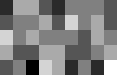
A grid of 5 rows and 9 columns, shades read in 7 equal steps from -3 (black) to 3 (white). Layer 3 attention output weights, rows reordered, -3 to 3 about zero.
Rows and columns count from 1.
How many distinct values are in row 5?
7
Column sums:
-1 0 -2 3 -1 -1 -2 0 2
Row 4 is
1 -1 -1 1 1 -1 -1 0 1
